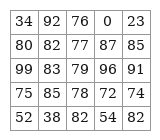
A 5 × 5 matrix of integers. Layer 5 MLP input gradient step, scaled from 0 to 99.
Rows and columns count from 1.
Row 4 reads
75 85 78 72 74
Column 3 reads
76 77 79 78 82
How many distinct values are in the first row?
5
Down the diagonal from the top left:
34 82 79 72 82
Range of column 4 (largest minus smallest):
96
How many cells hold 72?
1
